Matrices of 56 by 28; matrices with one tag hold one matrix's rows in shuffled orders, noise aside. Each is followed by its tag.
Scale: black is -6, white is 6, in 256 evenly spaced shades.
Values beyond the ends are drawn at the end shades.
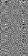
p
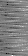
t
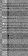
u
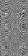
p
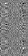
p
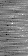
t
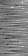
t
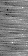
t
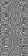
p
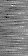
t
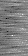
t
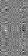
p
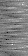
t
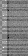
u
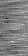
t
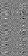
p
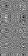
p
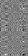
p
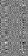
p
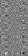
p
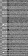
u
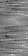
t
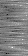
t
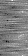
t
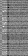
u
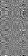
p
